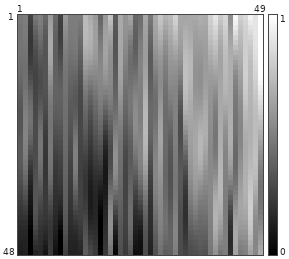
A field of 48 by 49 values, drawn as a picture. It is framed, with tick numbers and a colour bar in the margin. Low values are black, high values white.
The bottom left is the ninth with the lowest average. The ninth with the highest average is the top right. Streaks run downward. Values rise toward the top right.
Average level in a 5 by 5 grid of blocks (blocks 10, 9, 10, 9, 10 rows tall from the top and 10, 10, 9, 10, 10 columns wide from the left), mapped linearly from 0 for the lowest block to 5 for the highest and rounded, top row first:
23345
22334
21334
11223
00123
